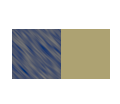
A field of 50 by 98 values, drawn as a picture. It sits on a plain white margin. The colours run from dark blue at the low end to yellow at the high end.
It is made of 1 by 2 panels. Panel 1,1: low, slanting down to the right. Panel 1,2: high, flat.
